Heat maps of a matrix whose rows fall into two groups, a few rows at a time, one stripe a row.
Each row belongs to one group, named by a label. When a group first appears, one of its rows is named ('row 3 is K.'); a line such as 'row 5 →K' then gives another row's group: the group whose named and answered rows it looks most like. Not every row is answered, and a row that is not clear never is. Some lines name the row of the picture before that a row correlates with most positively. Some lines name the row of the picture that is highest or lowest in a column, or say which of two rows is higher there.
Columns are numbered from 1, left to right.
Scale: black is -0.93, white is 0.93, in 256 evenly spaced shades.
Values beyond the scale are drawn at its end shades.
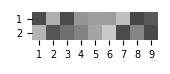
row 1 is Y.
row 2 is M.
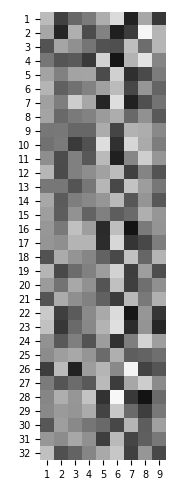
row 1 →M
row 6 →M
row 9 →Y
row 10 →Y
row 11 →Y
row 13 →Y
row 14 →M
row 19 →M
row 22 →M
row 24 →Y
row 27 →Y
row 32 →M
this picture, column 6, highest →28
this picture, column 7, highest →26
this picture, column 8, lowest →28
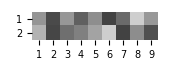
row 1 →Y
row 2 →M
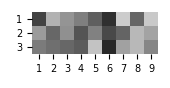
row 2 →Y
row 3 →Y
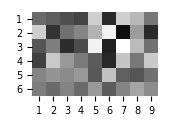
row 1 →Y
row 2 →M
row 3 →Y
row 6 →Y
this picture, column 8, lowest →5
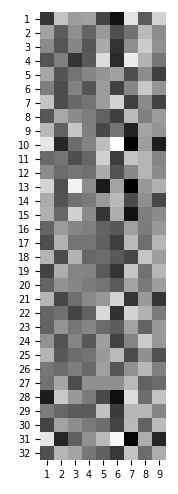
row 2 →Y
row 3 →Y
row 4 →Y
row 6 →Y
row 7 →M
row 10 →M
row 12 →Y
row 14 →M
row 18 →Y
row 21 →M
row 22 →Y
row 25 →M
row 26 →Y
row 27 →Y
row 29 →Y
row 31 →M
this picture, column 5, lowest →13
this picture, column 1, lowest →28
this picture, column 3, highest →13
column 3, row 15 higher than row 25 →Yes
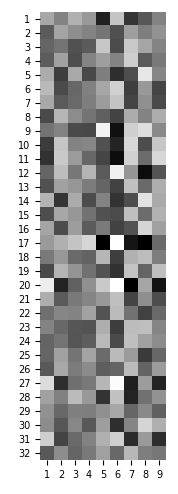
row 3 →Y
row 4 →Y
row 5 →Y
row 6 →M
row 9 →Y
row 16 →Y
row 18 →Y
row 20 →M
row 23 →Y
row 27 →M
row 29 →M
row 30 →Y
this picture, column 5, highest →9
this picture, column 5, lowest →17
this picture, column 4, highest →17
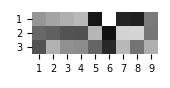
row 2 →Y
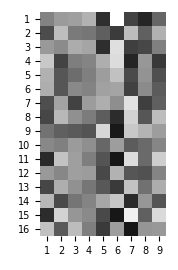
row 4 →M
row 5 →M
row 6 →M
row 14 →M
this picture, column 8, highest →9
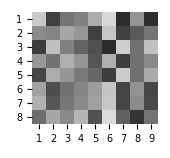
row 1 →M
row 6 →M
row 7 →M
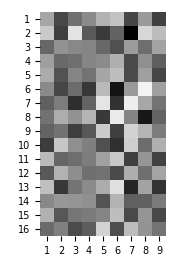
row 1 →M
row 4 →M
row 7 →Y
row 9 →Y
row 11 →M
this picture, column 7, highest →7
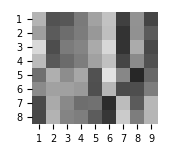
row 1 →M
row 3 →M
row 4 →M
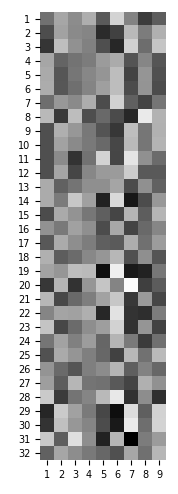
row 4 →M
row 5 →M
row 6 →M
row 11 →Y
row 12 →Y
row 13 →M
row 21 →M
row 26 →M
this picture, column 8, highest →8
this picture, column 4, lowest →8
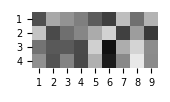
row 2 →M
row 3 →Y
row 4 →Y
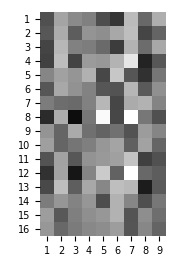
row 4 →Y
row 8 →Y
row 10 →M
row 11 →Y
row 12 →Y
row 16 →M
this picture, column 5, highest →8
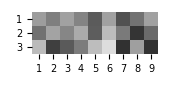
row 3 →M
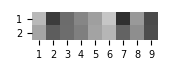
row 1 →M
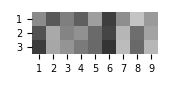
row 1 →Y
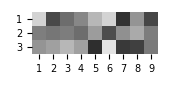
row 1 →M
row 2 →Y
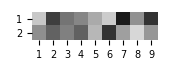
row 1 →M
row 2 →Y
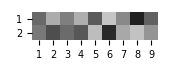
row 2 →Y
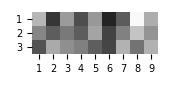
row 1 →Y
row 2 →Y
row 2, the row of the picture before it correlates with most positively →2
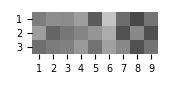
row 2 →M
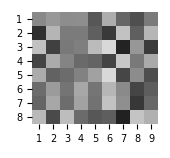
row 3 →M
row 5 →M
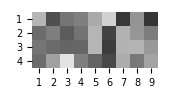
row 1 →M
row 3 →Y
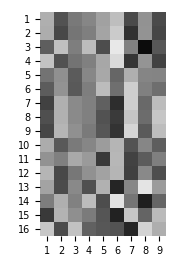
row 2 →M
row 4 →M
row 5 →Y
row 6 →Y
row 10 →M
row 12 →M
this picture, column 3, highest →16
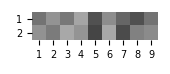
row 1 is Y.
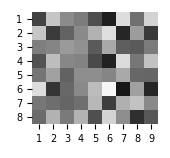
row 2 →M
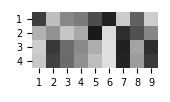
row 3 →M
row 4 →M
